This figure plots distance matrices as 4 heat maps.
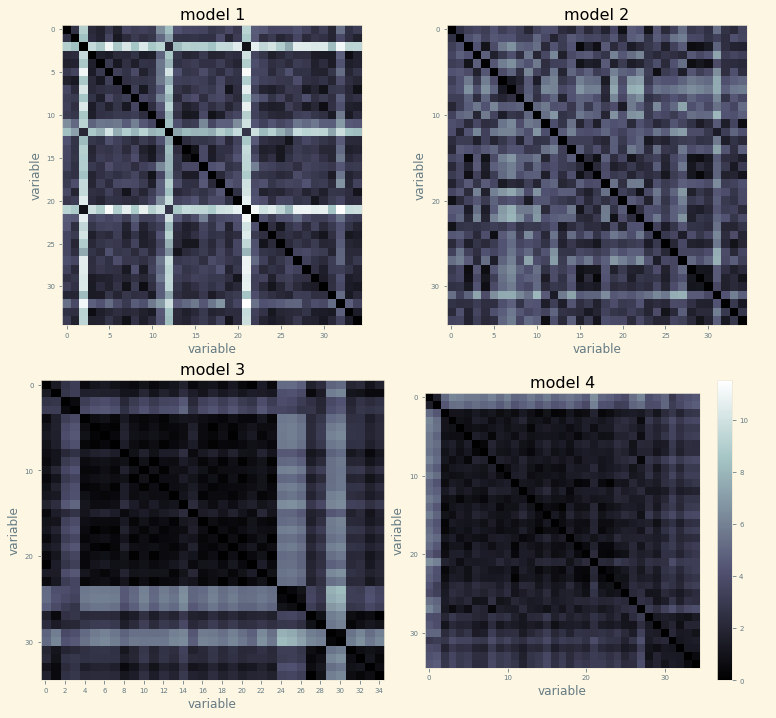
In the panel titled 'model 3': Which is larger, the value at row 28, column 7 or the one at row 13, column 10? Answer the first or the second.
the first
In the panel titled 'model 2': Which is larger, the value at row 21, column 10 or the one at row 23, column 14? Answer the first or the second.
the first
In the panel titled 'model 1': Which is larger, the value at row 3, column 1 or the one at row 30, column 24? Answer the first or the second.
the first
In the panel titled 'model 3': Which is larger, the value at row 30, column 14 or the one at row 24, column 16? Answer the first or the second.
the first
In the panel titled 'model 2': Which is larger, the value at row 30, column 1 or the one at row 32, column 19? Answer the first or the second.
the second
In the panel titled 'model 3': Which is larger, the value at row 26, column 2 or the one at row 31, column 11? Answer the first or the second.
the first
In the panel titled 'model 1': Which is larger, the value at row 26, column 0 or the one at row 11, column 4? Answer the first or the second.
the second
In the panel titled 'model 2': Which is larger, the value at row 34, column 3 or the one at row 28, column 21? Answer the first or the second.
the first
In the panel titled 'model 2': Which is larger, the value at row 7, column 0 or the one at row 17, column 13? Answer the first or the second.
the first
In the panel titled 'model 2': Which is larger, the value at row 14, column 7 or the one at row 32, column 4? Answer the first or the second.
the first
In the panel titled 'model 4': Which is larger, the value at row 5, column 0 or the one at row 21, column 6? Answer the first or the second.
the first
